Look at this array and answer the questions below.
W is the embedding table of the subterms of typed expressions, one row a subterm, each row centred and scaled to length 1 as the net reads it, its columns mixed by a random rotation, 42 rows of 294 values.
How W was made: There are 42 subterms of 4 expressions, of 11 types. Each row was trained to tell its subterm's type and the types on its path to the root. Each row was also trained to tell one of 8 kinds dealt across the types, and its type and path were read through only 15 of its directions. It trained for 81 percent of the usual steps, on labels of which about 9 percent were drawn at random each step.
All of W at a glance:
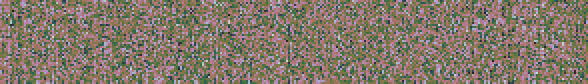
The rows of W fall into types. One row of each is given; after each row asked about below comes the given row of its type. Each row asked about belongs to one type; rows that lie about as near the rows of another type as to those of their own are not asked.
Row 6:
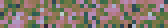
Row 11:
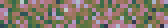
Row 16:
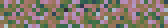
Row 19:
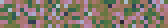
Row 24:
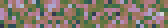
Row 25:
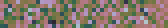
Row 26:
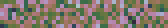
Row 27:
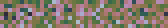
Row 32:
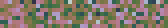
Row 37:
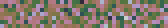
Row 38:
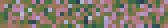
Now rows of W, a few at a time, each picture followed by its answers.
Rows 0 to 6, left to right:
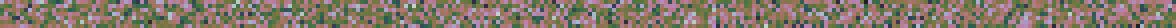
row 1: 26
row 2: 38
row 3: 19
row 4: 6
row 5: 24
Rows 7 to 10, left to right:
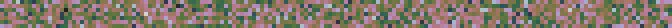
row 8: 6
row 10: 11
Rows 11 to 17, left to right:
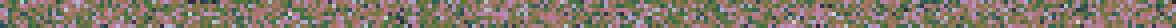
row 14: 24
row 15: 38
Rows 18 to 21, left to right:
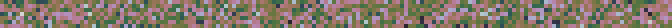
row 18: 27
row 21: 25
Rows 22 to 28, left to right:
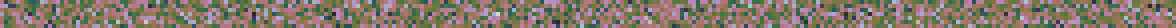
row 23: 6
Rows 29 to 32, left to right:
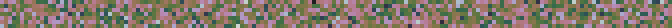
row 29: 37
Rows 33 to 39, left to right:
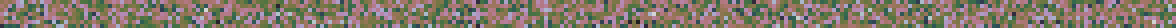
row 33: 24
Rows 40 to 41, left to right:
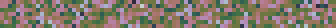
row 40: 26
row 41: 26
